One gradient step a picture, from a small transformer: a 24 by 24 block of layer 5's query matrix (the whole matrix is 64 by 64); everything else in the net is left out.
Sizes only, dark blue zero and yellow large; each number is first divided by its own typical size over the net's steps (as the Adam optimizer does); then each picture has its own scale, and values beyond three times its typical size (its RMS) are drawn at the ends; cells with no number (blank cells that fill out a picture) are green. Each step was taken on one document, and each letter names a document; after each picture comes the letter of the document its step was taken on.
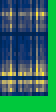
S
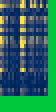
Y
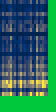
S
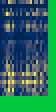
S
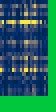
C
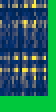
C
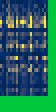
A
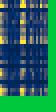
Y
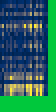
S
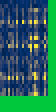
A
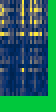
Y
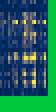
C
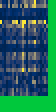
C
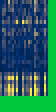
A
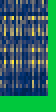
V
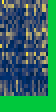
V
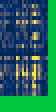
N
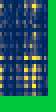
N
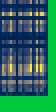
S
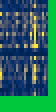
N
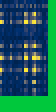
N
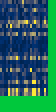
C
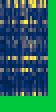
C
